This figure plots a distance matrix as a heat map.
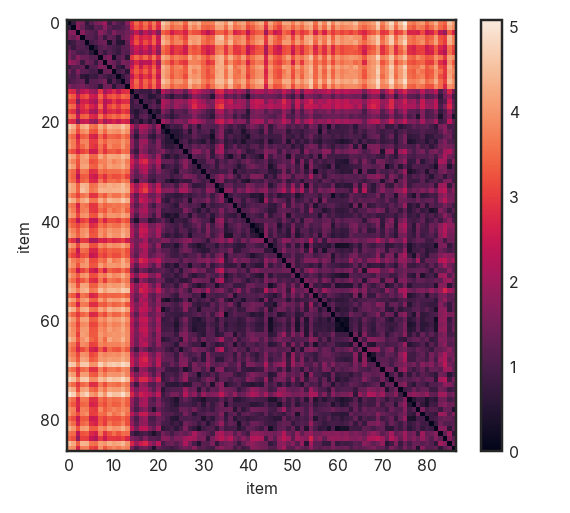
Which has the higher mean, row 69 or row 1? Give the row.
1
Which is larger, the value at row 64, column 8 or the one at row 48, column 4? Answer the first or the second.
the second
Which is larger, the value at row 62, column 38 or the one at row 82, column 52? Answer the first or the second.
the second
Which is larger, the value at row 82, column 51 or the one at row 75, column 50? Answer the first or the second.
the second
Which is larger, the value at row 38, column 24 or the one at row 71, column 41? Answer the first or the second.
the second
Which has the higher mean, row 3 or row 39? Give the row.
3
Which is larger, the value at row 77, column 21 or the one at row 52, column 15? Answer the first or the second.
the first
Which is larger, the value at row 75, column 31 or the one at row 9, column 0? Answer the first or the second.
the first
